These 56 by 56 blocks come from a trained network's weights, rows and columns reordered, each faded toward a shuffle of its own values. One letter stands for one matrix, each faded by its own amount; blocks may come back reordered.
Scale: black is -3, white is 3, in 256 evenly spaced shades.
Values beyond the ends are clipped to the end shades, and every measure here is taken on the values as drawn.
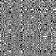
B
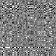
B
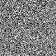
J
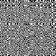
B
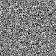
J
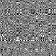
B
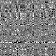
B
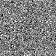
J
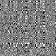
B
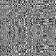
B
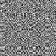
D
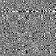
B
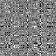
B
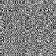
D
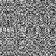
D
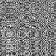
D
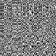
D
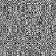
D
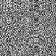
D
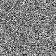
J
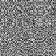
D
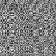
D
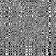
B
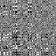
B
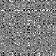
B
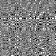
B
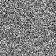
J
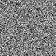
J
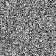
J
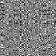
B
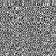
D
